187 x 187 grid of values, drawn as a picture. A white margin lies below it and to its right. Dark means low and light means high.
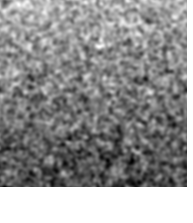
Grain: blotchy. Stripes: none. Slope: up to the top. Average level on the scale: 50%. Lone odd cells: none.
